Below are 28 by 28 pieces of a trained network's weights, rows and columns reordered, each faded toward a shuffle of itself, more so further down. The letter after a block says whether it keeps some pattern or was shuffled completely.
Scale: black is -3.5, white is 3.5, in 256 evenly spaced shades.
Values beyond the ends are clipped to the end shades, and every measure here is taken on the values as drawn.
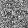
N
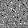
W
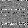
N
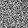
W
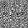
N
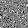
W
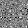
N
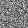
W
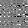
N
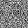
N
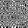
N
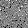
W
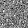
W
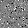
W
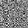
N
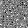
W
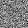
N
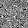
W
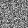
W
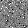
W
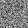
W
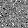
W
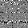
N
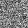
W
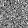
W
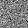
W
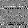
N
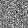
N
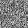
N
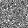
W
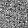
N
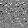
N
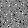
W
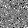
W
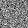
W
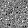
W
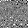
N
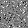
W
